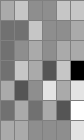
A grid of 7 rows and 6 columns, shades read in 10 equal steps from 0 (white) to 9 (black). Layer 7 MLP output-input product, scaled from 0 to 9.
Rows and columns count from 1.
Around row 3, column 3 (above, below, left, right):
2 3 4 4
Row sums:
17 23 22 27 18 22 19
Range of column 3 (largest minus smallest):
3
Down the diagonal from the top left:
3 5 3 6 3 0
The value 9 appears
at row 4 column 6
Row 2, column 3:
2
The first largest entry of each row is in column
3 1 1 6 2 5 3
